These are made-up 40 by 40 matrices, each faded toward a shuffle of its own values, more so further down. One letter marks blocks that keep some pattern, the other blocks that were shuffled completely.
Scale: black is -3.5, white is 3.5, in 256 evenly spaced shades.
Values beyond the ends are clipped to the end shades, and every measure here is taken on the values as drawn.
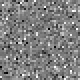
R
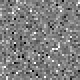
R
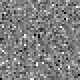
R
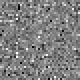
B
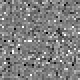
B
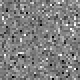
R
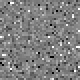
R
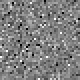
R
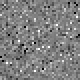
R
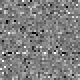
B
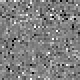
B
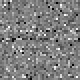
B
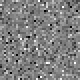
R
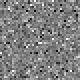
R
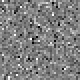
R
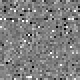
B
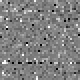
B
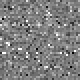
B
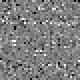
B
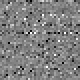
B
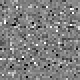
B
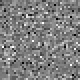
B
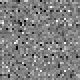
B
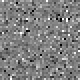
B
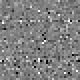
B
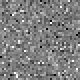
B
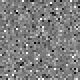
R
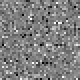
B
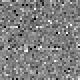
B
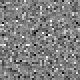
R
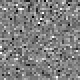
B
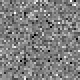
R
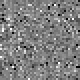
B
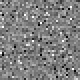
R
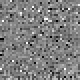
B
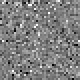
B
